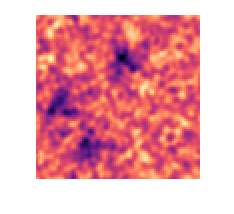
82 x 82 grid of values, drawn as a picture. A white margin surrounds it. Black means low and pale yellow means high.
Stripes: none. Lone odd cells: none. Odd rows or columns: none. Average level on the scale: 60%. Grain: blotchy. Dips: three.
